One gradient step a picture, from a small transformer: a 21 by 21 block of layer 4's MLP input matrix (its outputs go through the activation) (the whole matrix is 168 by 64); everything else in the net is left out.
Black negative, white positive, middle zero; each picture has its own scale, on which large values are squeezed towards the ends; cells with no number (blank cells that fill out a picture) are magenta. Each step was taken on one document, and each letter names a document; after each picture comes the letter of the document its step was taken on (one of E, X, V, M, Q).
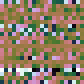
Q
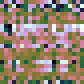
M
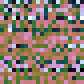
M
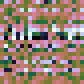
M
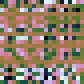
Q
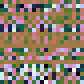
Q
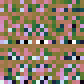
Q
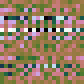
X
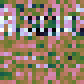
X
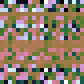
Q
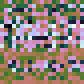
M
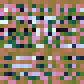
X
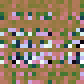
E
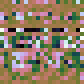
E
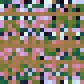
Q
